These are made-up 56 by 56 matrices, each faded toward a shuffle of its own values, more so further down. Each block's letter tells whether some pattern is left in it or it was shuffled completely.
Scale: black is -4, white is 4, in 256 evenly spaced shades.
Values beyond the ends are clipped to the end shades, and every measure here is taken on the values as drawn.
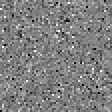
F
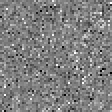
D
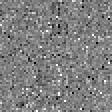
D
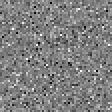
F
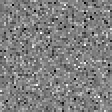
F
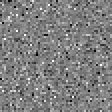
F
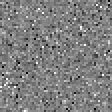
F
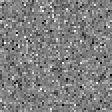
F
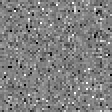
D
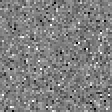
F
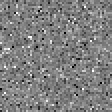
F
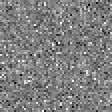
D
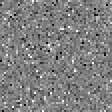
F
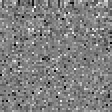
D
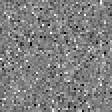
F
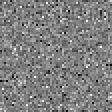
D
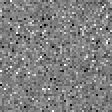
F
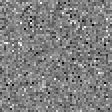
F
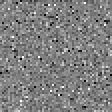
F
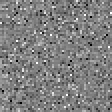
D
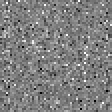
D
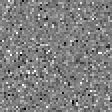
F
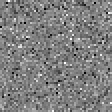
F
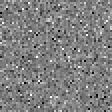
F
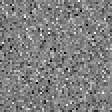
F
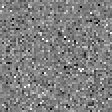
D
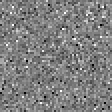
F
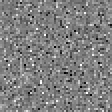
D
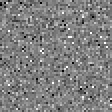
F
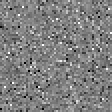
D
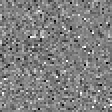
D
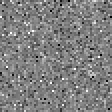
F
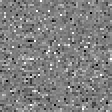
D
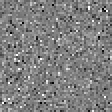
F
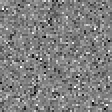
F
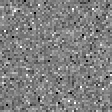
F
